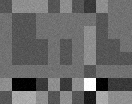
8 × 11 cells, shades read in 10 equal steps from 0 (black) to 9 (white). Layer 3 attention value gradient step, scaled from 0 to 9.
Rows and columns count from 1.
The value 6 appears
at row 8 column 2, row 8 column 3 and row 8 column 9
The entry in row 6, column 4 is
4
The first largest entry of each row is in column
2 1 8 8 8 1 8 2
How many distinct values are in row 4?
3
